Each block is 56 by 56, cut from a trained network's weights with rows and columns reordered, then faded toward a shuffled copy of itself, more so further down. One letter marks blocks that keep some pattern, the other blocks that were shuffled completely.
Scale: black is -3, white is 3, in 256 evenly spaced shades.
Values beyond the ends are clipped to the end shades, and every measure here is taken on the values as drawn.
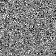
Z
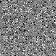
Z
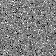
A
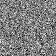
A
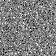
Z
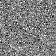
Z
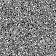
A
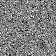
A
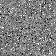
A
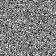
Z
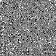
Z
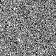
Z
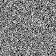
Z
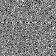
Z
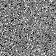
Z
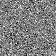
Z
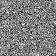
Z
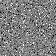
A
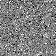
A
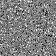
A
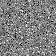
A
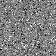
Z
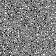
A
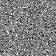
Z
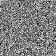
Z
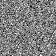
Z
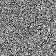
Z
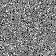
A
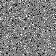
Z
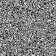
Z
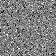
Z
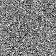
A
